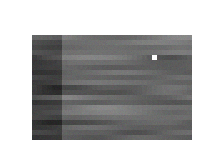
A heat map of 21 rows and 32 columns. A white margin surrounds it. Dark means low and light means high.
Average level on the scale: 40%. Seam: vertical, 20% of the way across, the right part higher. Lone odd cells: 1, higher than its neighbours. Histogram: heavy tails on both sides.
